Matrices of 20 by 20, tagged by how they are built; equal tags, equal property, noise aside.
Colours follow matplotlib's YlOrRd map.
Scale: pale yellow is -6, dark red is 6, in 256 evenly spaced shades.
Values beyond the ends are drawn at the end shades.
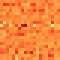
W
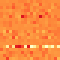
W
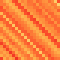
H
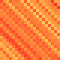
H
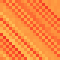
H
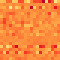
W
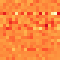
W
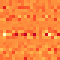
W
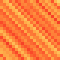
H
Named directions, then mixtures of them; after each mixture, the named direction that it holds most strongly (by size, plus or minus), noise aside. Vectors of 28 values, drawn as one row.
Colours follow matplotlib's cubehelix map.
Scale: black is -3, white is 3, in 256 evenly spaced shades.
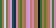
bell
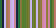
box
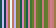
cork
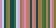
box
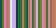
box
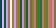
cork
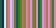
box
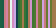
box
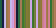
box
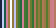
cork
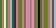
bell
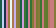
cork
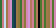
bell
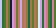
bell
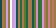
cork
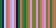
box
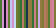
cork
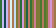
cork
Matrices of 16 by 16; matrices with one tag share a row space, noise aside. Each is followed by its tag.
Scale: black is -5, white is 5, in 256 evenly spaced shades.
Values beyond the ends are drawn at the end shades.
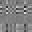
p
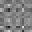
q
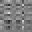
q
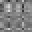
q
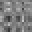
q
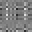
p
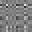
p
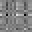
p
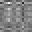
q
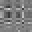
q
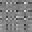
p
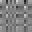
p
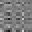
q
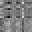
q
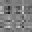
q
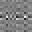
p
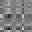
q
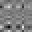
q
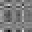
q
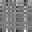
p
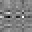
q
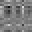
q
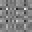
p
